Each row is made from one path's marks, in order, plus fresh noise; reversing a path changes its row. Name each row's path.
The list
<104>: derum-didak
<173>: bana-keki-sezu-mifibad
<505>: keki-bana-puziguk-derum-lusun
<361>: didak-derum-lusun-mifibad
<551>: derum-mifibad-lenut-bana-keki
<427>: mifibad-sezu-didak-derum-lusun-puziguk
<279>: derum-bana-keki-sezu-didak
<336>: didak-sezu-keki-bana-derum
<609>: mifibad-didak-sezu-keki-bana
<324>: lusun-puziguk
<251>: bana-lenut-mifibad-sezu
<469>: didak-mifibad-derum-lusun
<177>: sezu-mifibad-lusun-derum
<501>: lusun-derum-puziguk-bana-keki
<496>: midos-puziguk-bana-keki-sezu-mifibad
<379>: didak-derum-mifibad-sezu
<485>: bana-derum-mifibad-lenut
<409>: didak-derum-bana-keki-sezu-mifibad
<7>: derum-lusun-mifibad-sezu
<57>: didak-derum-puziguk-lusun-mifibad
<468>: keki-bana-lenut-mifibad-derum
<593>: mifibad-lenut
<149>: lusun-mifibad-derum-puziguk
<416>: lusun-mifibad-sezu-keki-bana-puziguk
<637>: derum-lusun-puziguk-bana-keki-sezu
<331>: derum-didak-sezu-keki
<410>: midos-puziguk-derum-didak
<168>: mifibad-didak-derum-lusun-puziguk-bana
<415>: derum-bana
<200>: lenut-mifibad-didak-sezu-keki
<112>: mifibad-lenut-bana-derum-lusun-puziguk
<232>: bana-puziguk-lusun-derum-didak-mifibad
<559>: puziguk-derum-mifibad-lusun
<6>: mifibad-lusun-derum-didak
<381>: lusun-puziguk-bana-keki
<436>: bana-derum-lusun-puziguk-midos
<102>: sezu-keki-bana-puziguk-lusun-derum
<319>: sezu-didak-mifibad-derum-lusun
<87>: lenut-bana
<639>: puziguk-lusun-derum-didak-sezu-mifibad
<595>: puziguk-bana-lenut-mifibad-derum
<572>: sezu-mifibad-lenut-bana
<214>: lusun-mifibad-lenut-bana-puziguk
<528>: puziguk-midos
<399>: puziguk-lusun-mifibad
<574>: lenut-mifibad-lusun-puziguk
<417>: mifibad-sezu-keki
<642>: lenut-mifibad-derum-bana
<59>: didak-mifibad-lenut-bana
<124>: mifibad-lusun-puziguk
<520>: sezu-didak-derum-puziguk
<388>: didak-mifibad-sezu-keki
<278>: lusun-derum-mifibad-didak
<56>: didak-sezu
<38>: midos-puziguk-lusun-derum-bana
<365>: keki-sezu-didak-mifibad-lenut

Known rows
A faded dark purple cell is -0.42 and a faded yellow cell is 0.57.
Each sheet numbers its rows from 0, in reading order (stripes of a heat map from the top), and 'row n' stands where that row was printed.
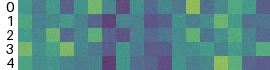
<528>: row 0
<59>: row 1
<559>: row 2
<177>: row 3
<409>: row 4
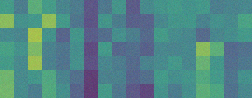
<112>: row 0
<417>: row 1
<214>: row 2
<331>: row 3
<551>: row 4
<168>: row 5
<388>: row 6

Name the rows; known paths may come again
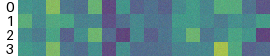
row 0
<279>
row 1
<124>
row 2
<595>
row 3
<104>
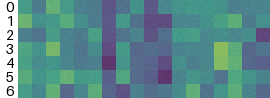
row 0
<112>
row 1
<520>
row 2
<251>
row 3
<331>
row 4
<409>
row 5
<102>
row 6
<559>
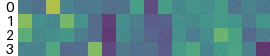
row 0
<642>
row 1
<609>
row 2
<469>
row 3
<436>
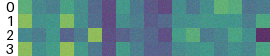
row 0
<56>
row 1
<427>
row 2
<232>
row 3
<417>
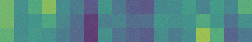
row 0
<177>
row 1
<168>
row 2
<379>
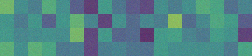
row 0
<388>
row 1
<528>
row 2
<173>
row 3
<6>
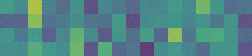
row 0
<551>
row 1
<87>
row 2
<410>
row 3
<468>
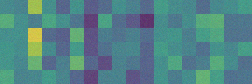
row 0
<214>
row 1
<336>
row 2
<637>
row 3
<149>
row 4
<639>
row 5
<59>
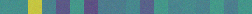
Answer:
<278>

